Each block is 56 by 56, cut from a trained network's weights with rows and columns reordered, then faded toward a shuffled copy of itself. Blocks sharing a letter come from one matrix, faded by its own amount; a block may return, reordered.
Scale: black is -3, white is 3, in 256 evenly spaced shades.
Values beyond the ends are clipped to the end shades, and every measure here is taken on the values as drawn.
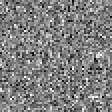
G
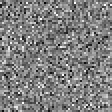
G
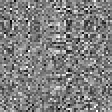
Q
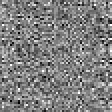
Q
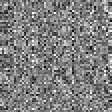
Q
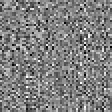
Q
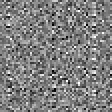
Q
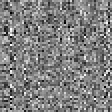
Q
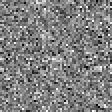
G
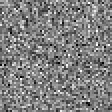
G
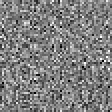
Q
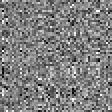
Q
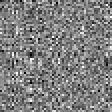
Q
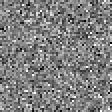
G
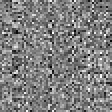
Q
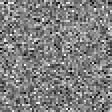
G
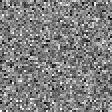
G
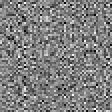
Q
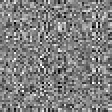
Q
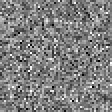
G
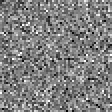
G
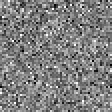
G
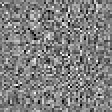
Q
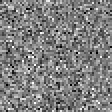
G
